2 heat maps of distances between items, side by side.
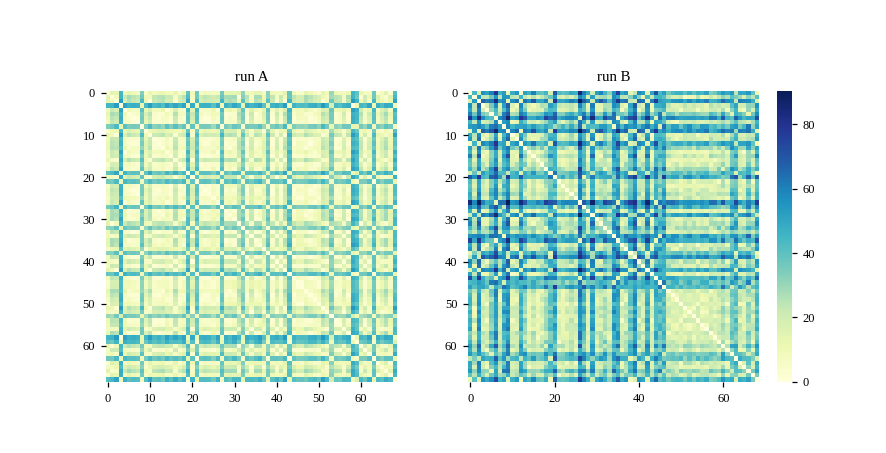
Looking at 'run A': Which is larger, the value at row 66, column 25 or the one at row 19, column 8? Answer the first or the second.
the first
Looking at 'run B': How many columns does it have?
69
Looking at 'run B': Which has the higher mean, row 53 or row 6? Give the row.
6
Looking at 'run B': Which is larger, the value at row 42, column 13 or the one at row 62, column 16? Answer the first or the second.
the first
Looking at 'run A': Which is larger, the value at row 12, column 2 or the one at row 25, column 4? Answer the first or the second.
the first
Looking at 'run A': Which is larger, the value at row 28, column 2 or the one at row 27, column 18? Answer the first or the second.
the second
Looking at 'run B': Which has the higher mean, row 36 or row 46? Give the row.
46
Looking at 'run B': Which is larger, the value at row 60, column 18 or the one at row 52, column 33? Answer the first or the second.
the second
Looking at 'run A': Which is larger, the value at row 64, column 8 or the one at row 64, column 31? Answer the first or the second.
the first
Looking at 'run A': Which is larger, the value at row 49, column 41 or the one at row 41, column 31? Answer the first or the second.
the second
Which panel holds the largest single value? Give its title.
run B
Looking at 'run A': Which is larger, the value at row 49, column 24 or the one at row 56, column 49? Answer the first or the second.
the second
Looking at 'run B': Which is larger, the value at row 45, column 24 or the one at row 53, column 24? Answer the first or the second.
the first
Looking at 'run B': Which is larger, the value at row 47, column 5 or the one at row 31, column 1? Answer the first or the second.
the first
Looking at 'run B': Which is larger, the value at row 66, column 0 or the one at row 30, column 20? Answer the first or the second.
the first
